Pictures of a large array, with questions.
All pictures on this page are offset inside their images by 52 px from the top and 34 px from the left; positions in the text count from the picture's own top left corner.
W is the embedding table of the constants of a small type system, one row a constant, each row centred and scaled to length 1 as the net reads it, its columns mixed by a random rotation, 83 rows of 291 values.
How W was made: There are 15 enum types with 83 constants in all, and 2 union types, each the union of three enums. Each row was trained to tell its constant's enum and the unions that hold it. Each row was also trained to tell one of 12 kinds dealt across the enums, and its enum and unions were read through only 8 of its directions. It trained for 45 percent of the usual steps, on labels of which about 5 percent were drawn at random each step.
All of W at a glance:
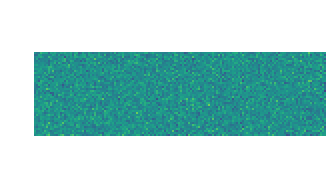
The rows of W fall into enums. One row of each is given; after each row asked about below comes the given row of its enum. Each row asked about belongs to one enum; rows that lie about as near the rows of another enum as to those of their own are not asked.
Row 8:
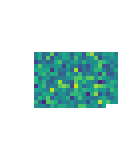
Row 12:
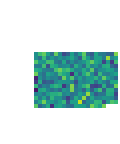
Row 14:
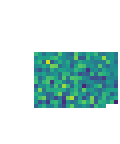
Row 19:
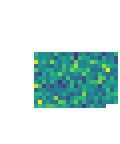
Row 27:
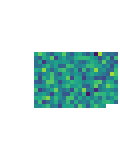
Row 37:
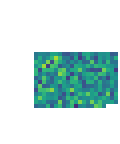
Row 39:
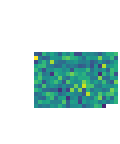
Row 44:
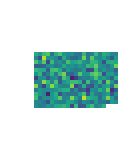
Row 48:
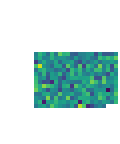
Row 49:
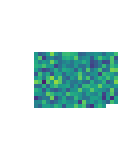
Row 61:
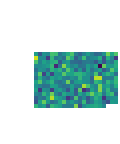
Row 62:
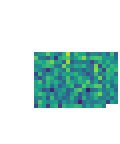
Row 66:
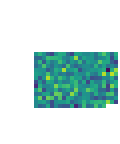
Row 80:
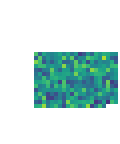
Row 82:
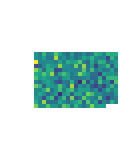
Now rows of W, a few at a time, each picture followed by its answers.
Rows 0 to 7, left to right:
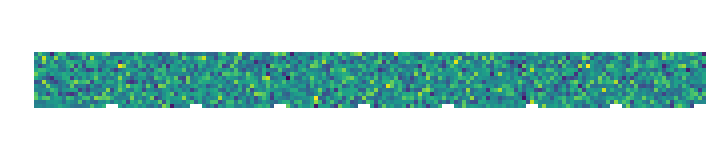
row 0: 37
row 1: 48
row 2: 61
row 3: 61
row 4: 49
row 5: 82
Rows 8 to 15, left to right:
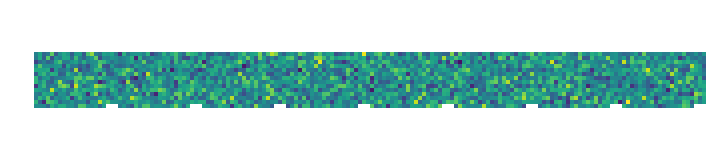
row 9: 37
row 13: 37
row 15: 12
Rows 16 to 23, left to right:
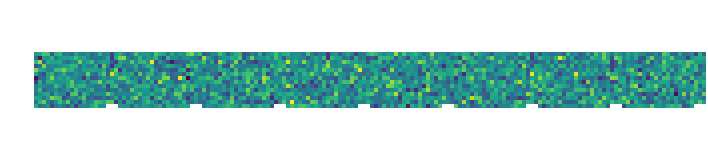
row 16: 12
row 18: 61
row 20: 49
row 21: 12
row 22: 66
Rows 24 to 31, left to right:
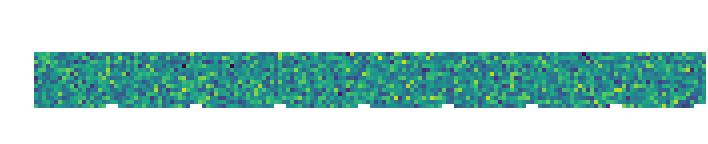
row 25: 61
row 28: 14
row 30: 39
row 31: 80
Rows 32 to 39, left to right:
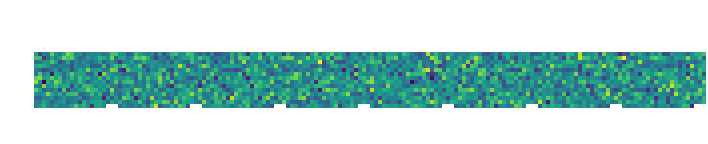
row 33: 8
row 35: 14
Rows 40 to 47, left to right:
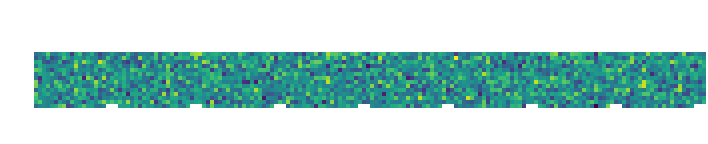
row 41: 82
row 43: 14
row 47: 49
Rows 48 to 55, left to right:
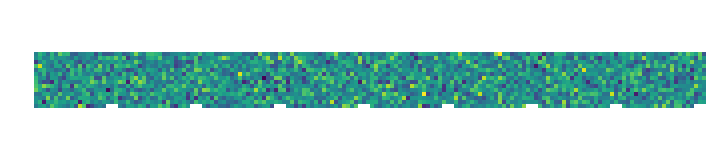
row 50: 66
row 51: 37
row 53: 14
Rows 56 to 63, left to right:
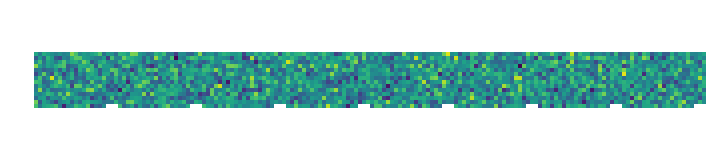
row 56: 49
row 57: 49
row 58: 61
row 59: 80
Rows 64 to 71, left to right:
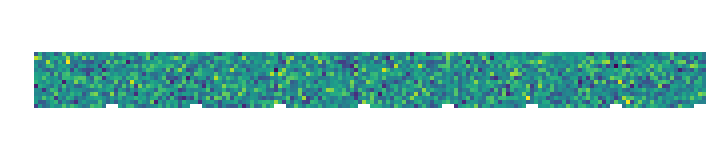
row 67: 82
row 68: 82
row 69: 27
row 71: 37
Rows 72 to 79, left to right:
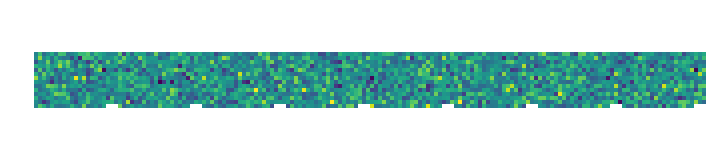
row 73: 82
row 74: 66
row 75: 8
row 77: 66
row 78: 14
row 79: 66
